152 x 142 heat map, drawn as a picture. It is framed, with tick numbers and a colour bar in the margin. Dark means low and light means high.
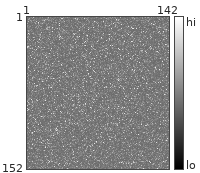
Histogram: skewed, a long tail of high values. Average level on the scale: 50%. Seam: none. Grain: fine.
